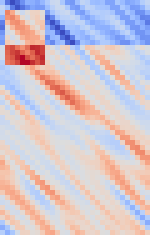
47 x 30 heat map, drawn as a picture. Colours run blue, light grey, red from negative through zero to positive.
In the top left lies a patch that is higher than the rest. The top left is the roughest part. Streaks slant down to the right. The bottom part is higher, past a seam about 20% of the way down. Neither half mirrors the other.
